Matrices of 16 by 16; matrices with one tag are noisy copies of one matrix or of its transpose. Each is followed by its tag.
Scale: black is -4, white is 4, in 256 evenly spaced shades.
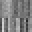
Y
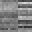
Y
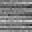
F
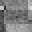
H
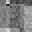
H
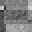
H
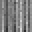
F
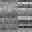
Y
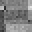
H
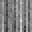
F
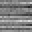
F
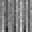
F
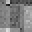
H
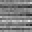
F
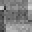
H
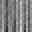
F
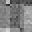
H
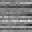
F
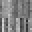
Y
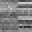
Y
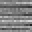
F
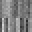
Y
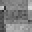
H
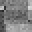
H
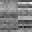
Y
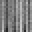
F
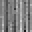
F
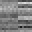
Y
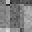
H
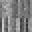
Y
